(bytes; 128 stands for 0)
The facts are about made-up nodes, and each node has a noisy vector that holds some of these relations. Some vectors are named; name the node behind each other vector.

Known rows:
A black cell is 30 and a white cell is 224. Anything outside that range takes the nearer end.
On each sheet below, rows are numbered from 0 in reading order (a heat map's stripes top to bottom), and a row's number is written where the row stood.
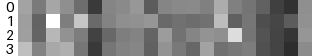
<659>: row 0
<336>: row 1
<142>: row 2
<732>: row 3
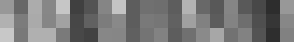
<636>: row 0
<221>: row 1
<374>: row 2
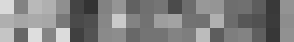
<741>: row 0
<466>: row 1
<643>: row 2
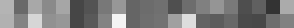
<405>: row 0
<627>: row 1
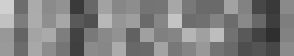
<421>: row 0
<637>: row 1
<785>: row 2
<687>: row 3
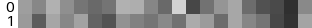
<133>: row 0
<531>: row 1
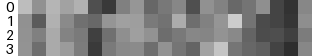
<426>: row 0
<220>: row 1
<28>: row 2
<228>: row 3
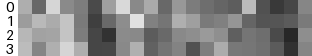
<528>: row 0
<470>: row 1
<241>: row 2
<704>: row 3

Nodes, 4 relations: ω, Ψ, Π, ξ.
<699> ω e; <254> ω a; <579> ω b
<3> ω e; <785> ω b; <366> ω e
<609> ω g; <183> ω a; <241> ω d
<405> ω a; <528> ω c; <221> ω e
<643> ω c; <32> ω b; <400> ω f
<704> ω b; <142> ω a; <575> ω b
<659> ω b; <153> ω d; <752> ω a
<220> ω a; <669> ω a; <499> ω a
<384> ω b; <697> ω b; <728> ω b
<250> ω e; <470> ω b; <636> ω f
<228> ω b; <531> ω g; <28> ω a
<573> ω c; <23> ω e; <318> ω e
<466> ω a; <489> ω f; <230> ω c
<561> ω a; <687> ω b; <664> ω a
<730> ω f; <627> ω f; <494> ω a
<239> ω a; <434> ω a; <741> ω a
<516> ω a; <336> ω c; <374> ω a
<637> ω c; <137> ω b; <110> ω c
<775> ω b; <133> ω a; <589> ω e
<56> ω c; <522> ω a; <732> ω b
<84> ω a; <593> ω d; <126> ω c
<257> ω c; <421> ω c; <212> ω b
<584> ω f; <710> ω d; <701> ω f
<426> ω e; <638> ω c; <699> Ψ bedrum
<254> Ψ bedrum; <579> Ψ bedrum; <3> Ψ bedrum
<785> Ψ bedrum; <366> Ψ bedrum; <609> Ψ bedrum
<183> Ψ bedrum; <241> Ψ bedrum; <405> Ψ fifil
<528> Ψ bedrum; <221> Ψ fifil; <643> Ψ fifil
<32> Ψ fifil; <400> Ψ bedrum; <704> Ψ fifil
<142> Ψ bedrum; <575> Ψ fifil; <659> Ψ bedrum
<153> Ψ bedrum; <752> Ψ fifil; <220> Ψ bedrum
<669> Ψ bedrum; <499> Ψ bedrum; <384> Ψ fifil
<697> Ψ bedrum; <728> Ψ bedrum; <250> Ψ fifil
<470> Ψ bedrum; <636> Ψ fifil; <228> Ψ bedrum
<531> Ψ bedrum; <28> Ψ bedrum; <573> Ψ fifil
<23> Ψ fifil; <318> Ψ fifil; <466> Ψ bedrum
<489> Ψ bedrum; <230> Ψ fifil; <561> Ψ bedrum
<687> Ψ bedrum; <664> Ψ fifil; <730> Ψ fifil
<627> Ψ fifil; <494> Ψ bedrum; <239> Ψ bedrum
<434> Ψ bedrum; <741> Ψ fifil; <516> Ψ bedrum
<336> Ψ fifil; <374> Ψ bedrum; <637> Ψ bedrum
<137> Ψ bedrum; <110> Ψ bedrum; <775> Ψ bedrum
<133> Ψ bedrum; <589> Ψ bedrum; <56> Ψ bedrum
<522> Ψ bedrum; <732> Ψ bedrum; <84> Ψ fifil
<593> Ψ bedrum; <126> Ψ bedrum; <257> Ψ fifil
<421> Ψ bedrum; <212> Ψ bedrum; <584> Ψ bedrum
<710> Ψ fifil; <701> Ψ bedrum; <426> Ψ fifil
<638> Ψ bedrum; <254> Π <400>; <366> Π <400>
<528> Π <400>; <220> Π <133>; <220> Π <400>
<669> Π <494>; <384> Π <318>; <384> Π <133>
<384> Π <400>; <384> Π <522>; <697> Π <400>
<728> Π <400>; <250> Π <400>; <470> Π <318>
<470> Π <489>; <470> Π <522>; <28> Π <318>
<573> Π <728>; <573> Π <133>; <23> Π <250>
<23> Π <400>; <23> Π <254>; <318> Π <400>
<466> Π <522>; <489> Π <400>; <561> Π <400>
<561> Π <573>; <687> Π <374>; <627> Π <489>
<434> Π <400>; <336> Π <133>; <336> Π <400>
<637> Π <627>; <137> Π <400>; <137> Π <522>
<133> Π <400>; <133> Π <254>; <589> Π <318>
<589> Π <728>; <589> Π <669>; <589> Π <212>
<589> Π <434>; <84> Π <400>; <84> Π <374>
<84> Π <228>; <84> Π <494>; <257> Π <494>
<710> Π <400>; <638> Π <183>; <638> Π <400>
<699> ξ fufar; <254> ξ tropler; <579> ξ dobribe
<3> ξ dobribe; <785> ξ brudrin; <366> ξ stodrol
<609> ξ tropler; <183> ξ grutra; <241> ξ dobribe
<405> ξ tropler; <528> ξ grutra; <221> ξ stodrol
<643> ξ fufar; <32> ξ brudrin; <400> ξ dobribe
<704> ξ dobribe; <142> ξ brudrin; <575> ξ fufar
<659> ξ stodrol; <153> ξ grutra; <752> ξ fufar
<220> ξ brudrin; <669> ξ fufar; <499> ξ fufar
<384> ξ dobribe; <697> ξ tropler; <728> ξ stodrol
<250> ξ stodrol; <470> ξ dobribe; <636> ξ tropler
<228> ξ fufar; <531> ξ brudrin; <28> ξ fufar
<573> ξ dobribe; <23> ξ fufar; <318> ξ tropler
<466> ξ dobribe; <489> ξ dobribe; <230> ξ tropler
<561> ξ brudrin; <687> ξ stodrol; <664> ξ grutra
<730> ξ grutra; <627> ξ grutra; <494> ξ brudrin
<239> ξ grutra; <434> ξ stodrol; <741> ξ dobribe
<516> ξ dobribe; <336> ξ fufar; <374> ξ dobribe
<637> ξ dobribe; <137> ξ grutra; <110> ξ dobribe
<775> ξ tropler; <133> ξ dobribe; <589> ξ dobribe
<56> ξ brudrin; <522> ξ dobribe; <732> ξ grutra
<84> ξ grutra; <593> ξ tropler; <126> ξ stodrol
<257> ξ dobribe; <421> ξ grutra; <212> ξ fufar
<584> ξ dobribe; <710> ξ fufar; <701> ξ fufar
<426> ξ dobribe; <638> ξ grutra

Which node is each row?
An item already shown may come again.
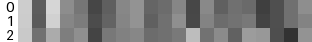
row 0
<84>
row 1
<84>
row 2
<126>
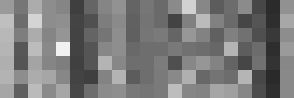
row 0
<701>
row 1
<752>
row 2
<221>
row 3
<230>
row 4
<669>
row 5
<584>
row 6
<56>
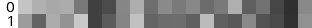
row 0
<522>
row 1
<636>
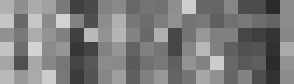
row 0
<153>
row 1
<573>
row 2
<697>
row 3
<752>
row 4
<494>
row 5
<579>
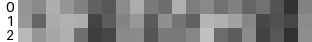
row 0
<589>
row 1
<32>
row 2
<153>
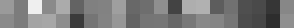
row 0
<23>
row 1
<775>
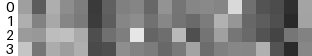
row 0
<142>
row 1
<499>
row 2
<384>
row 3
<110>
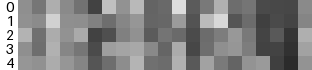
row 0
<728>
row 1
<710>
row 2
<405>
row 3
<254>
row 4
<400>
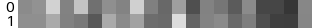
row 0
<318>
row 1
<366>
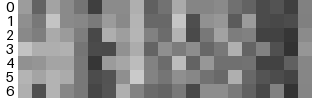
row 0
<687>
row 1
<250>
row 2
<697>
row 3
<522>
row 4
<137>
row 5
<466>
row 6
<669>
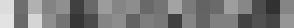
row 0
<421>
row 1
<664>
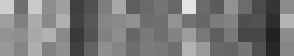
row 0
<730>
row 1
<609>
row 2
<593>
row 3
<699>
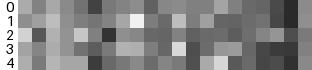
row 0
<659>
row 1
<489>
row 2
<257>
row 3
<133>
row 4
<575>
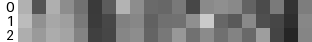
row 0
<669>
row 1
<153>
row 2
<3>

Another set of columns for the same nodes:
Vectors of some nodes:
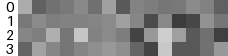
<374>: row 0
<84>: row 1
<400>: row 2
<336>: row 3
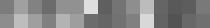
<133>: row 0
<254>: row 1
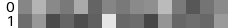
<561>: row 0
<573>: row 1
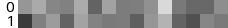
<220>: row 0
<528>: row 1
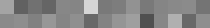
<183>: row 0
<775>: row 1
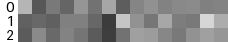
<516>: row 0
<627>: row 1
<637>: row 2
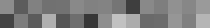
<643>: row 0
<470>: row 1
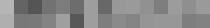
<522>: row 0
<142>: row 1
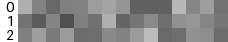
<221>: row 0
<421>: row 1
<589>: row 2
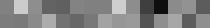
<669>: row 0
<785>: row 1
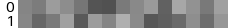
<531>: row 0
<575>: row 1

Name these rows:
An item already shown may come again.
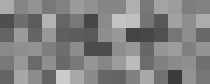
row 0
<699>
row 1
<470>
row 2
<257>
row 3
<609>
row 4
<589>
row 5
<434>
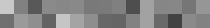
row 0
<405>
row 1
<434>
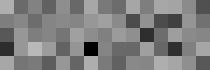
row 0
<584>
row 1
<84>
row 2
<687>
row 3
<710>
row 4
<584>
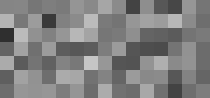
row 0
<84>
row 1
<701>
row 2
<728>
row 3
<257>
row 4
<730>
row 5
<366>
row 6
<23>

